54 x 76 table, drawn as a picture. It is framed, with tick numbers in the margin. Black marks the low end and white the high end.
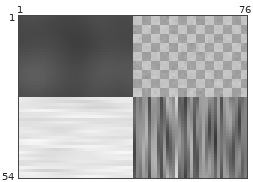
The table splits into 2 rows of 2 panels. Panel 1,1: low, smooth, faint in contrast. Panel 1,2: high, checkered. Panel 2,1: very high, streaked across, faint in contrast. Panel 2,2: middling, streaked downward, strong in contrast.
